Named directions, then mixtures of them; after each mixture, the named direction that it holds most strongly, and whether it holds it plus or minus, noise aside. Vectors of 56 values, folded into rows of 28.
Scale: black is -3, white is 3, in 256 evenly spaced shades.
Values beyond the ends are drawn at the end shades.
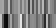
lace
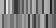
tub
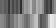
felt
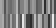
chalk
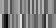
lace, plus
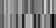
chalk, minus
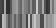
tub, minus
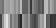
felt, minus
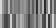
lace, plus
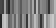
lace, minus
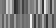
tub, plus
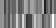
chalk, plus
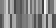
lace, minus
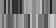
felt, plus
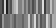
tub, minus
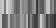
tub, plus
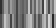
chalk, minus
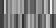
chalk, minus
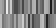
tub, plus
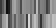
tub, minus
